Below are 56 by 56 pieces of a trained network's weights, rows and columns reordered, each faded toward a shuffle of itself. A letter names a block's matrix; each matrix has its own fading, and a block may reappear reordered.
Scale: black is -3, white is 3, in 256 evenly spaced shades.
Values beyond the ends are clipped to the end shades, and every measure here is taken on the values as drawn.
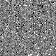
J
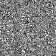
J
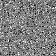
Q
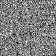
Q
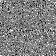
Q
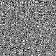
Q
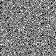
Q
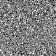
Q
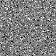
Q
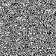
Q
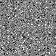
J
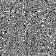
J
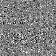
J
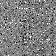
J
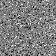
Q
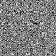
Q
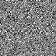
Q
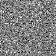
J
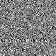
Q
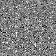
J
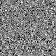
Q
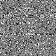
Q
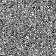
J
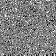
Q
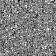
J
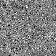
Q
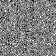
J
